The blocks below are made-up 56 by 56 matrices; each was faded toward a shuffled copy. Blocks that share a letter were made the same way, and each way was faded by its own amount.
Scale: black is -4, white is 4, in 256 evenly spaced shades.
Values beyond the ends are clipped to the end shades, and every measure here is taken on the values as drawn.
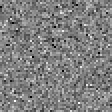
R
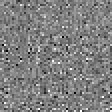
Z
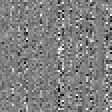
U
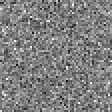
R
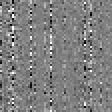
U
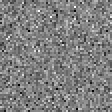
R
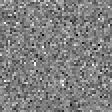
R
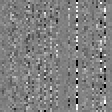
U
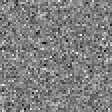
R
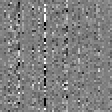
U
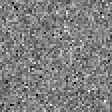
R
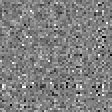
Z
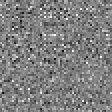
Z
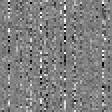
U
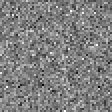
R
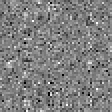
Z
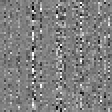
U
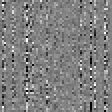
U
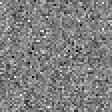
R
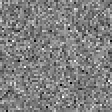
R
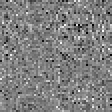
Z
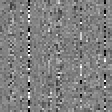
U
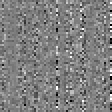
U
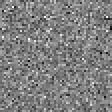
R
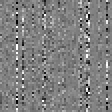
U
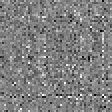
Z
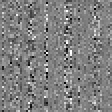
U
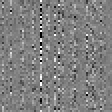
U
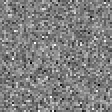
R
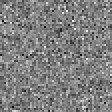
R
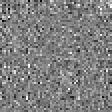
Z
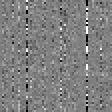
U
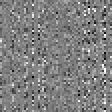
U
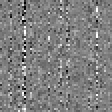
U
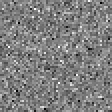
R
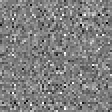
Z
